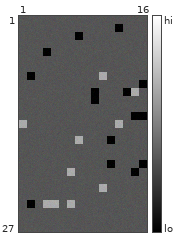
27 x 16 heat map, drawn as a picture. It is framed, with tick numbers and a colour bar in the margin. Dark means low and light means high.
Roughest part: middle right. Calmest part: middle left. Mirror symmetry: none. Slope: none. Average level on the scale: 30%.
